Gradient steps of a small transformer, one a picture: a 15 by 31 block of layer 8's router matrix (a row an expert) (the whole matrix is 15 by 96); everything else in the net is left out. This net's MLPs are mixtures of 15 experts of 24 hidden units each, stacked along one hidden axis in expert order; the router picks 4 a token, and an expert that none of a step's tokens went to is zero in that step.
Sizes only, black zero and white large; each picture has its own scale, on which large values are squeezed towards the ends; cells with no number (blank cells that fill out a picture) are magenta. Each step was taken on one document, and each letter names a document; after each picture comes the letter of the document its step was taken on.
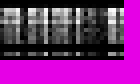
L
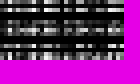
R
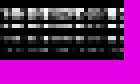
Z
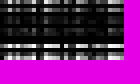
R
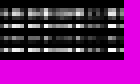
Z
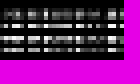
Z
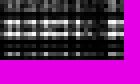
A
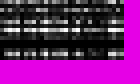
A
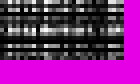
R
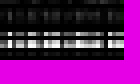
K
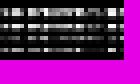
Z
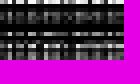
K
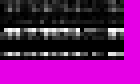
A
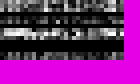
A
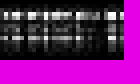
L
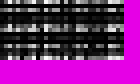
R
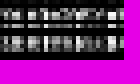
Z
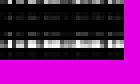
K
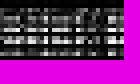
L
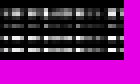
Z
